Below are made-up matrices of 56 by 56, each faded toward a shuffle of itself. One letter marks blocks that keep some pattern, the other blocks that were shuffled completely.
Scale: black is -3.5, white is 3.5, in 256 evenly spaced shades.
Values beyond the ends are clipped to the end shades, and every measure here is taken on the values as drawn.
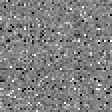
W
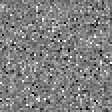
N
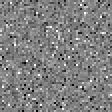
N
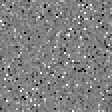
N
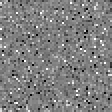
N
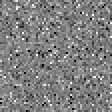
W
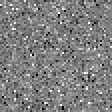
N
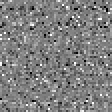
W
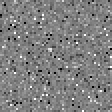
N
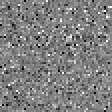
W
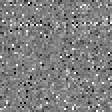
W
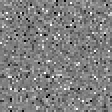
W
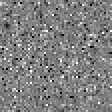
W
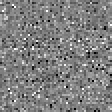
W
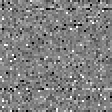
W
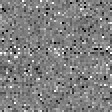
W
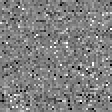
W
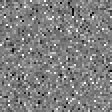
N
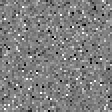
N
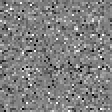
W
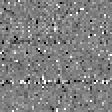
W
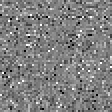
W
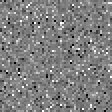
N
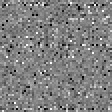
W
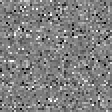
W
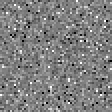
N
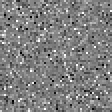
N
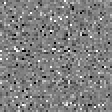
W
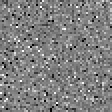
N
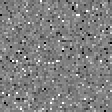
N
